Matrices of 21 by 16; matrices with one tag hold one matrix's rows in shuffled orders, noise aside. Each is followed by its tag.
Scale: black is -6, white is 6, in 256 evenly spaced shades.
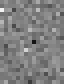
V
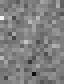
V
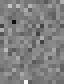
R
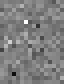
R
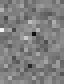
V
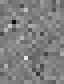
R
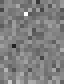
R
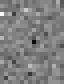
V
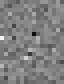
V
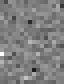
V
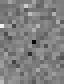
V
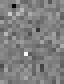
R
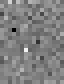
R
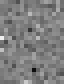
V
